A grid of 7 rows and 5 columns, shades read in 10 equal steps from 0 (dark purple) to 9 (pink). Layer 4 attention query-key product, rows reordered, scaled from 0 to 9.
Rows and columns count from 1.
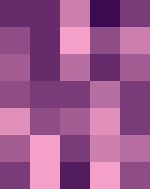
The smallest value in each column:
2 2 1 0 3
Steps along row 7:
up down up down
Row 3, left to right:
5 2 6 2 5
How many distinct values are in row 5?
4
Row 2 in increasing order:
2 4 4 7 9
